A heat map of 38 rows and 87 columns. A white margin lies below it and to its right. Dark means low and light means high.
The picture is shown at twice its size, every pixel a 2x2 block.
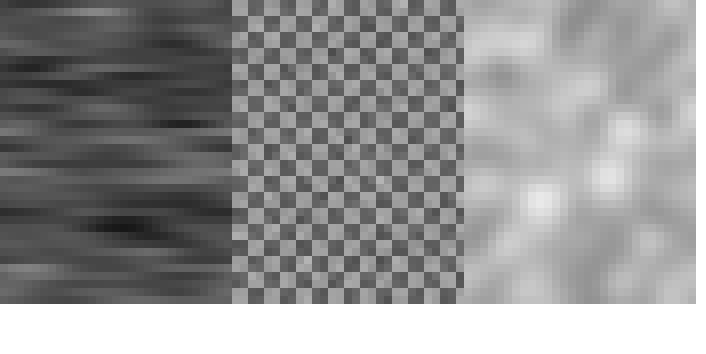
The table splits into one row of 3 panels. Panel 1,1: low, streaked across. Panel 1,2: middling, checkered, strong in contrast. Panel 1,3: high, blotchy.
